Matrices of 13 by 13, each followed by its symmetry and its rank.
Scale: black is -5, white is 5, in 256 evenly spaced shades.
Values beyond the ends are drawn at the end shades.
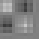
symmetric, rank one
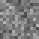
neither, full rank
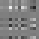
neither, rank one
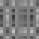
neither, rank one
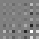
symmetric, rank one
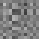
neither, rank two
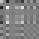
symmetric, rank one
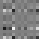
neither, rank one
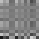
neither, rank one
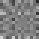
antisymmetric, rank two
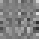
neither, rank two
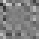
antisymmetric, rank two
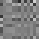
neither, rank two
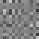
neither, rank two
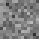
neither, full rank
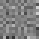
antisymmetric, rank two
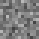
neither, full rank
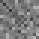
symmetric, full rank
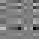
neither, rank one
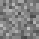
neither, full rank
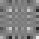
symmetric, rank one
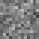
neither, full rank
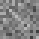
symmetric, full rank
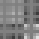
symmetric, rank one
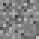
symmetric, full rank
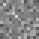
symmetric, full rank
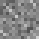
symmetric, full rank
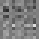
neither, rank two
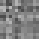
antisymmetric, rank two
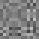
antisymmetric, rank two
